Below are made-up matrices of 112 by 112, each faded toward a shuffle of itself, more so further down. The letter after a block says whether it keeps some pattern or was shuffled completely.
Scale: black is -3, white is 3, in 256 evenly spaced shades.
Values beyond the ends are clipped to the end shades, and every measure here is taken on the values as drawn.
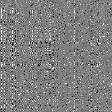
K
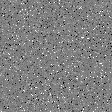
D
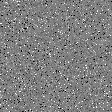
D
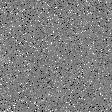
D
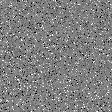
D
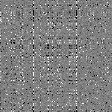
K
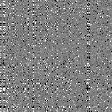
K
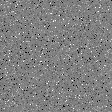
D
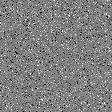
D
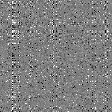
K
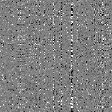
K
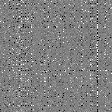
K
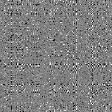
K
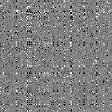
K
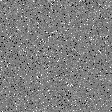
D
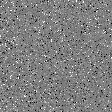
D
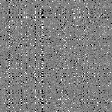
K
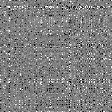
K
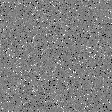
D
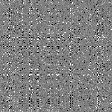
K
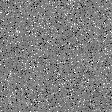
D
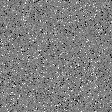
D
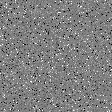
D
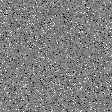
D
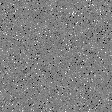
D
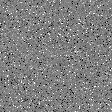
D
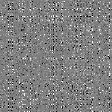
K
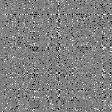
K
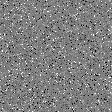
D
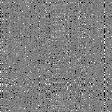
K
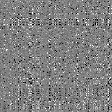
K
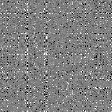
K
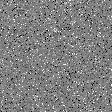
D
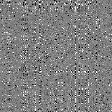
K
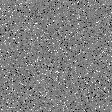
D
